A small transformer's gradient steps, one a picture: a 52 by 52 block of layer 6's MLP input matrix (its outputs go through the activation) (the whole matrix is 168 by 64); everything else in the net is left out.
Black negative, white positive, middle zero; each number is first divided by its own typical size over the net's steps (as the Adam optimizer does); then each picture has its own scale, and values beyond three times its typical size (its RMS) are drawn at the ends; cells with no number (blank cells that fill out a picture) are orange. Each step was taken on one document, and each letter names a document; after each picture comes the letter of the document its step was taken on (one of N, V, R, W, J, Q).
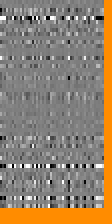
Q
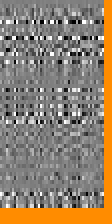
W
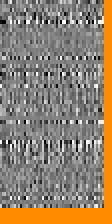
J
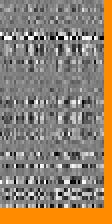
W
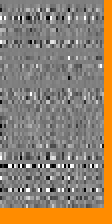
Q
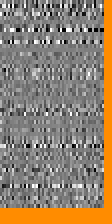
J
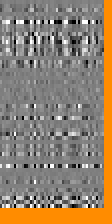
W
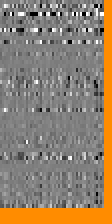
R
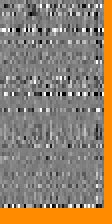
R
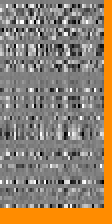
W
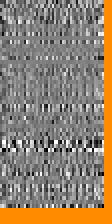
J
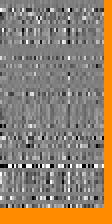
Q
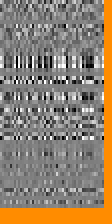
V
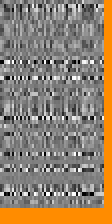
V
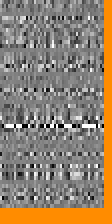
V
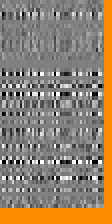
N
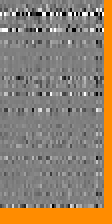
R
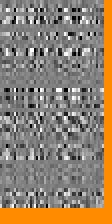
W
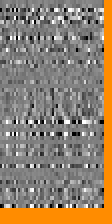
W
